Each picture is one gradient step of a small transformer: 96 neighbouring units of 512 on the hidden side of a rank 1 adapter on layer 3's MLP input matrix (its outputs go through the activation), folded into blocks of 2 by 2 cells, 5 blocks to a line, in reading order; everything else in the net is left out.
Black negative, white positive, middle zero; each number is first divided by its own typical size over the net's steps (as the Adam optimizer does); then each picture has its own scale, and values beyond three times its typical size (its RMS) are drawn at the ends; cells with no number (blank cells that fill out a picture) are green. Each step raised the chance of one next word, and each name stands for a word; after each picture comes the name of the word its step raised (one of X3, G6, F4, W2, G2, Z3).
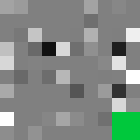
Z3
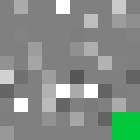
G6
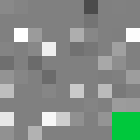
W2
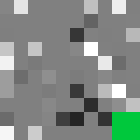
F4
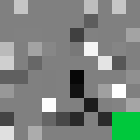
F4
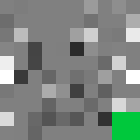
Z3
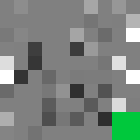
Z3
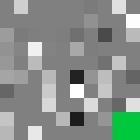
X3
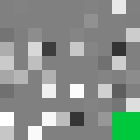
X3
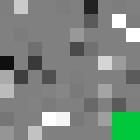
W2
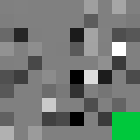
F4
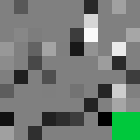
G6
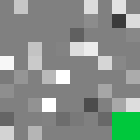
F4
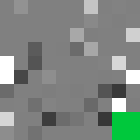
Z3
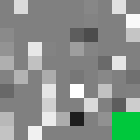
X3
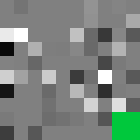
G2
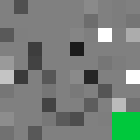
Z3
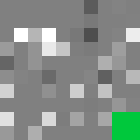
W2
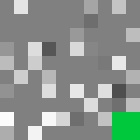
X3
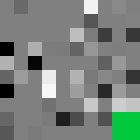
G2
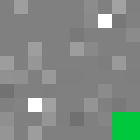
X3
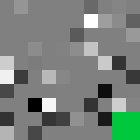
G6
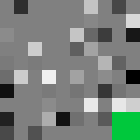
G2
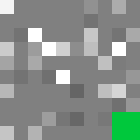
F4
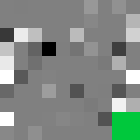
Z3
